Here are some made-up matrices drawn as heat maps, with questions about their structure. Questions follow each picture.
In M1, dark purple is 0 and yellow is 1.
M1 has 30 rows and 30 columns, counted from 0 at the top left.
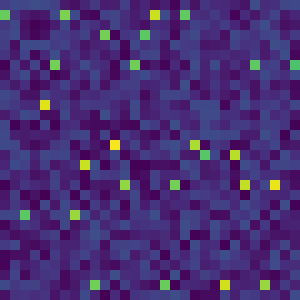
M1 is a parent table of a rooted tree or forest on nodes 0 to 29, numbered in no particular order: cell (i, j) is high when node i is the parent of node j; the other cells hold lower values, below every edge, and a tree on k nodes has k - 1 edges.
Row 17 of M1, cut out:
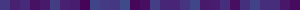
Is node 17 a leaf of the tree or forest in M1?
yes
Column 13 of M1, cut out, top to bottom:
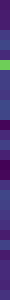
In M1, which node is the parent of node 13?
6
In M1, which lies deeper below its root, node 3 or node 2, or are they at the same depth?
node 2
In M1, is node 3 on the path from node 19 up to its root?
yes
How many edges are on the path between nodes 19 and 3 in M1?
2
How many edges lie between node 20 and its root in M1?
2
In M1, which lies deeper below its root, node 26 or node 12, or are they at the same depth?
node 12
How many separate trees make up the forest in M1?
4
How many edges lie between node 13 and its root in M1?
2
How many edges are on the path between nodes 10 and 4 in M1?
1
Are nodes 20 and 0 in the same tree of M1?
yes
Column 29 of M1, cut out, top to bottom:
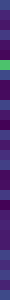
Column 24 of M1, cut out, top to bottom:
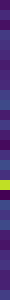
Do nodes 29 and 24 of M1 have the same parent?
no
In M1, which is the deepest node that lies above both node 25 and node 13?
6
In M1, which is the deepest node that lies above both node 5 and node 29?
6
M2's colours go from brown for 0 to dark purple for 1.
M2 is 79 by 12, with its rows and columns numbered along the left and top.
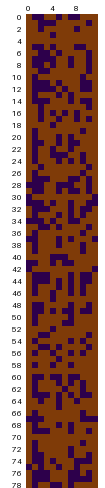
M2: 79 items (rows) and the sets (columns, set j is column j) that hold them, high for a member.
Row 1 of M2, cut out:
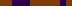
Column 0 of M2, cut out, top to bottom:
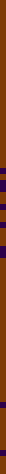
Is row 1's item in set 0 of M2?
no
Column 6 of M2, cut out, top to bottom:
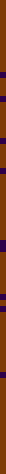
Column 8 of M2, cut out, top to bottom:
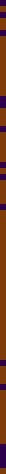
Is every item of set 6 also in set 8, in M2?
no
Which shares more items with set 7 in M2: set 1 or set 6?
set 1
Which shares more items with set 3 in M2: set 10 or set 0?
set 10
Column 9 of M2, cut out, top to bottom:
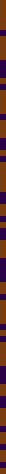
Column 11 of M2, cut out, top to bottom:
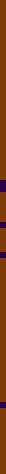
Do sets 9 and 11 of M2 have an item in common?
yes
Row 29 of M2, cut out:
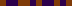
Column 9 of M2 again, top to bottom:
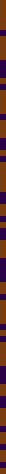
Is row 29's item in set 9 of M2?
no
